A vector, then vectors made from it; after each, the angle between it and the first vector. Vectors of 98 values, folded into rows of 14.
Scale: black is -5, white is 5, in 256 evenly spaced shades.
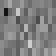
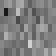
nearly parallel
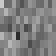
partly opposed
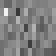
nearly opposite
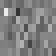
nearly opposite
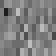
nearly parallel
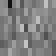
partly opposed
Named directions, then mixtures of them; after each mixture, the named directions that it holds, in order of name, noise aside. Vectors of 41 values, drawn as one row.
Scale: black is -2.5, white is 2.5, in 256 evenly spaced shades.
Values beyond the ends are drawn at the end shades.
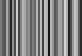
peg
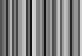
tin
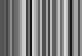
peg, tin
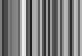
peg, tin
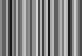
peg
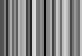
tin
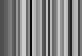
peg, tin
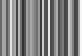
peg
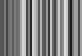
peg, tin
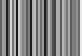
peg, tin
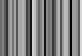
tin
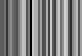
peg, tin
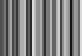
tin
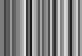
peg, tin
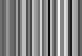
peg, tin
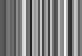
peg, tin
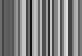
peg, tin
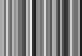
tin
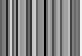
peg, tin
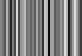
peg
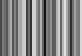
tin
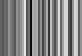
peg, tin
